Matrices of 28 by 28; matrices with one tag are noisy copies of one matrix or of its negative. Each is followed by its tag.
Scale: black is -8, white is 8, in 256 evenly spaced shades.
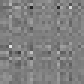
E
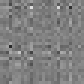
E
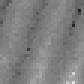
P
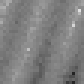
P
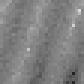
P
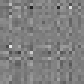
E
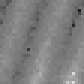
P
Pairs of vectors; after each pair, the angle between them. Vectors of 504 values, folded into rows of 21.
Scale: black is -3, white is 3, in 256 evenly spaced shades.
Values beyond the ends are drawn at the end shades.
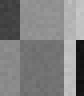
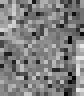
partly opposed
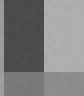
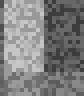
nearly opposite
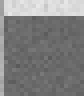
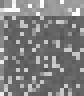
partly aligned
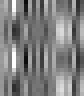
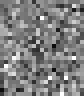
orthogonal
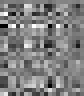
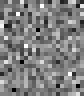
orthogonal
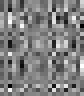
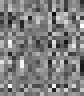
nearly opposite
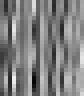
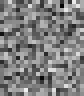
orthogonal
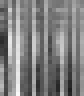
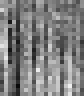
nearly opposite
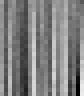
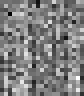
partly opposed
